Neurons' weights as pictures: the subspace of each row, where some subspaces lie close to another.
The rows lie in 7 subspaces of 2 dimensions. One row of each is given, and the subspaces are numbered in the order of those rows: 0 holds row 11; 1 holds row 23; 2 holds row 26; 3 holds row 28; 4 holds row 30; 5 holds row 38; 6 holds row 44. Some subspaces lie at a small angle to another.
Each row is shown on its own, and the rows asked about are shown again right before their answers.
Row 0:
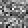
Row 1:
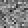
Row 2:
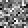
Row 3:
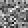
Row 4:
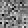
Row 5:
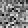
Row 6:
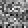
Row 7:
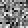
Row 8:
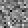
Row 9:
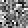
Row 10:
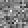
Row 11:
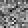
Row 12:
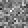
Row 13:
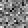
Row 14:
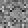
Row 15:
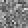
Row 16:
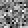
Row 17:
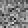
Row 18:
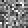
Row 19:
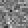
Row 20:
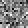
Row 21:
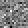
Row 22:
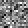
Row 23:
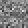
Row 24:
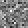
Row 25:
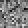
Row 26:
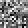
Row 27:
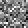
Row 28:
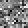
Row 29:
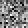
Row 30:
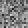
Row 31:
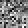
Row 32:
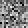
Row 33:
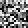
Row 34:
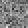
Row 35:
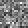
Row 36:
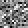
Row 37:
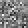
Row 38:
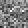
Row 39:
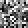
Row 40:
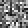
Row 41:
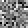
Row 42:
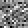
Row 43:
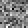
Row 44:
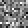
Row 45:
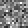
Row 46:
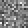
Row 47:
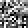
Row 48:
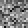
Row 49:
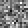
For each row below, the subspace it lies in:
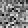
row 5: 0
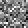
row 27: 6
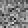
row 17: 0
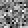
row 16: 6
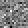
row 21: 5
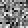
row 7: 6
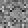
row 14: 1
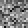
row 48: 5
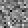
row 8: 1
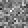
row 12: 3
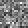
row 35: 6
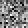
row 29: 4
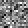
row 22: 5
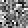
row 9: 4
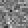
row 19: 1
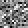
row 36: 5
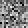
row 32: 4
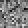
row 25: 2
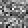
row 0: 1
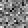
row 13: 3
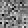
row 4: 2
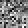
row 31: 2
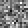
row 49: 3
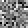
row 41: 2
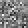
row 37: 2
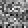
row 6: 5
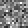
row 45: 6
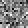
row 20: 6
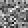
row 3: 0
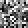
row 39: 4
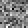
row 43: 1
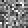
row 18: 4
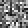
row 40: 3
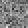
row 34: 1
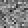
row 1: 0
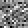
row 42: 5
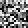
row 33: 0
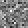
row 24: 0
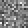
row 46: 2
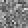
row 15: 4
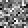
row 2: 3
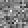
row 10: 3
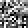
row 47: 2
